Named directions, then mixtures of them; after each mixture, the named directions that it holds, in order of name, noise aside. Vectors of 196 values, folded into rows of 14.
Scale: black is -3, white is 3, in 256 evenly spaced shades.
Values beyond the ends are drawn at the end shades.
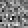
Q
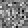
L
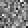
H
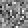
L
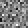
H, Q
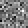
H, L, Q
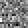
H, Q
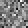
H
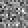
H, L, Q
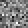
H, L, Q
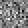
L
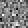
H, L, Q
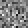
H, L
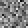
H
